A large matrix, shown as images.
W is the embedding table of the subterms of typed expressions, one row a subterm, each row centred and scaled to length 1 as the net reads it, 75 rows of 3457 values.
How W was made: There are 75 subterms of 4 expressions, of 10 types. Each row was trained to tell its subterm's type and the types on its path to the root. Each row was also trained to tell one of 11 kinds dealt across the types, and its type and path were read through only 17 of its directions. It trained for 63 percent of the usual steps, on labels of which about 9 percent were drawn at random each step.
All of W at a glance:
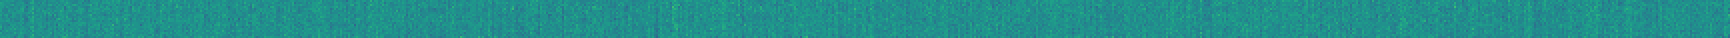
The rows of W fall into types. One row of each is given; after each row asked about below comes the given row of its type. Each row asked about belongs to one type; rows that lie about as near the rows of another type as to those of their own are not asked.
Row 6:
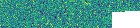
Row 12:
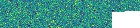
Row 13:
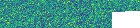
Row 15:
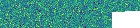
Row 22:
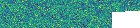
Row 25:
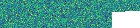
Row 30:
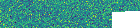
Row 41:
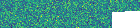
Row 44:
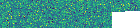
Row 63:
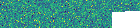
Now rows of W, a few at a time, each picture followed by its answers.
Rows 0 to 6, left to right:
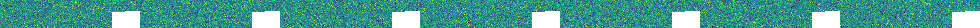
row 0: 30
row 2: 41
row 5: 22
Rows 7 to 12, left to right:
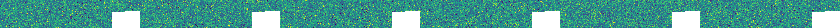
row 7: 41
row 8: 13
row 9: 13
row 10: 15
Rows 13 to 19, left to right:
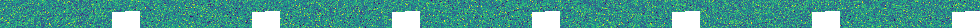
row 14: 22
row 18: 13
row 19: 22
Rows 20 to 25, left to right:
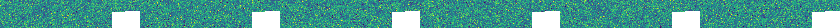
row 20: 30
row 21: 22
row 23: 12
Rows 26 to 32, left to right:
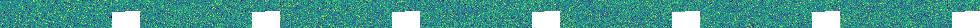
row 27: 12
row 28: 44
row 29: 30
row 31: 13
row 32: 13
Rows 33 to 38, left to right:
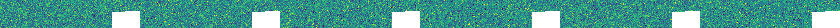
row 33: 30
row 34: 30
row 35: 25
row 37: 22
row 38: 15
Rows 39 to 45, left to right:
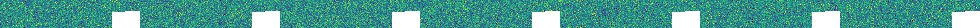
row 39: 22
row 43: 30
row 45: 25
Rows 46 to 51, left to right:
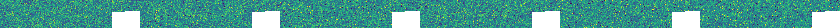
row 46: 22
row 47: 12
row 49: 44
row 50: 44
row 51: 44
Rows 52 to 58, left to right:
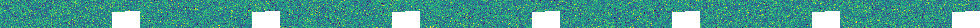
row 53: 13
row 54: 30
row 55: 15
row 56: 44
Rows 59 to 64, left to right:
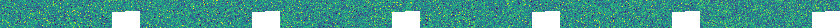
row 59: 13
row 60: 63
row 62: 63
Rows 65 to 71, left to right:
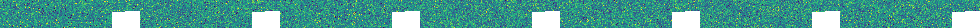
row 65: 6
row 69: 41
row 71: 25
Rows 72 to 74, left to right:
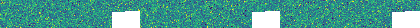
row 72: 63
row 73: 41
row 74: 63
